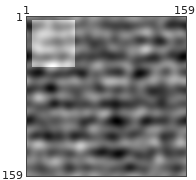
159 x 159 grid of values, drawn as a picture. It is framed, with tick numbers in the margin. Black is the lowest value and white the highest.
Roughest part: top left. Ninth with the highest average: top left. Odd patch: higher, in the top left. Stripes: horizontal, repeating 10 times.
